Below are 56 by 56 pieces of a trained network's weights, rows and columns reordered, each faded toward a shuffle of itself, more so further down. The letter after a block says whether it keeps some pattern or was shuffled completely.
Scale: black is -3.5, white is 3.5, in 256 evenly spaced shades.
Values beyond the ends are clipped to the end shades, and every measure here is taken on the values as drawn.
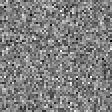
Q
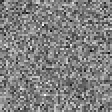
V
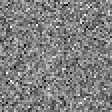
V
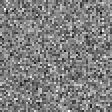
V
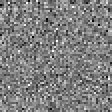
Q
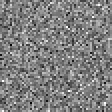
Q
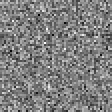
Q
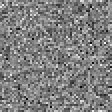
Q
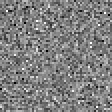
V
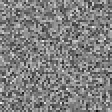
Q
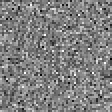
V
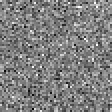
V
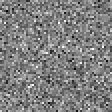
V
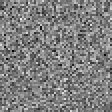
Q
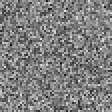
Q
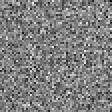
Q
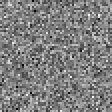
Q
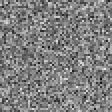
Q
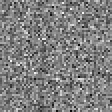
V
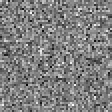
Q
